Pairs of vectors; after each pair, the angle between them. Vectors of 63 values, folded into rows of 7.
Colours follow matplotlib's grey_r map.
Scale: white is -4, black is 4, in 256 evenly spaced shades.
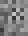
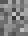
nearly parallel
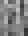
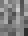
nearly parallel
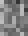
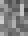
nearly parallel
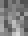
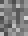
orthogonal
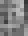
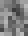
partly opposed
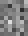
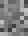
partly opposed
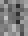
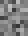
partly opposed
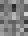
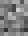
partly aligned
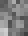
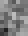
nearly opposite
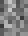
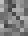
nearly opposite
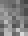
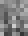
nearly opposite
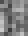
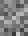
orthogonal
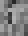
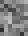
partly opposed
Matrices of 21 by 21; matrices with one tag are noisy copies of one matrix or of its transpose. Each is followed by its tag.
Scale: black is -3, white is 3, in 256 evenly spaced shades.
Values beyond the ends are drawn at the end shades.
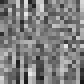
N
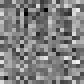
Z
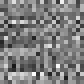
Z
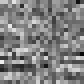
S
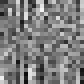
N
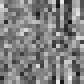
S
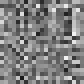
Z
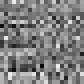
Z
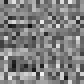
Z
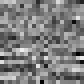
S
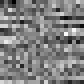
N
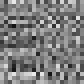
Z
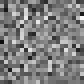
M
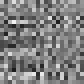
Z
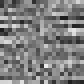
N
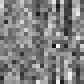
S
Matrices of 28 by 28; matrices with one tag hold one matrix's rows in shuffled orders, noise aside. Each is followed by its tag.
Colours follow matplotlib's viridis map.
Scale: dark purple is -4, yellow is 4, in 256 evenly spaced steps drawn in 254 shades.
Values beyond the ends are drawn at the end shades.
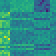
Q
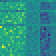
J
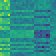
Q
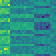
Q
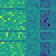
J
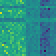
J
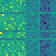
J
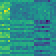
Q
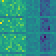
J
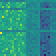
J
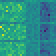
J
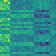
Q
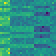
Q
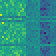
J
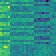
Q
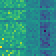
J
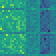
J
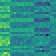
Q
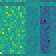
J
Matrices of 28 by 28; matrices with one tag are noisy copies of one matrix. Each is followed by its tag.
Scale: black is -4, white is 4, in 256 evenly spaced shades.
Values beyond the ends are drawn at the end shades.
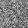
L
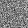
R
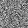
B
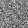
L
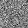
B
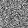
B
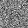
B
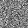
B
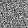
R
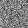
B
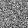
L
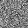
B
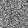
B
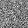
L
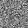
B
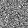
B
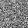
L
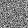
R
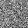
L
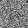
B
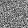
R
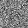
B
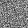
R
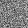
R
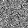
B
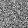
L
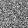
L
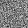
R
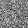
L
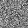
B
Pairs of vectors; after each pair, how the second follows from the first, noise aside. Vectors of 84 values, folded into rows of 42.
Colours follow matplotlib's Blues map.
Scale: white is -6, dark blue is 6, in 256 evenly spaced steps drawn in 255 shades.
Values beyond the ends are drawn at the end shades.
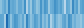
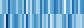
scaled up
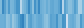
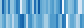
scaled up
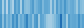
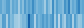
wrapped around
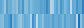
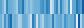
scaled up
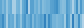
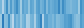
wrapped around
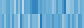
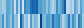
scaled up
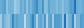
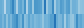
wrapped around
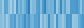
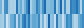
scaled up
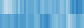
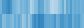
wrapped around
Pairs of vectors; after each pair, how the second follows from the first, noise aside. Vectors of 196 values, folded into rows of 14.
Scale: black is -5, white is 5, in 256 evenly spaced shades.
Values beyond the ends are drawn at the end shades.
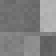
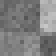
copied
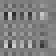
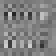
copied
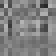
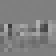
partly zeroed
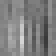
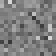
shuffled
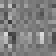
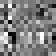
scaled up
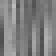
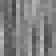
negated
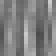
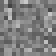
shuffled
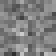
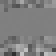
partly zeroed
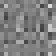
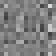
copied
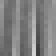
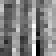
scaled up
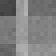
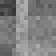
copied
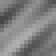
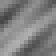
copied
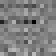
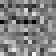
scaled up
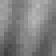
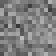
shuffled
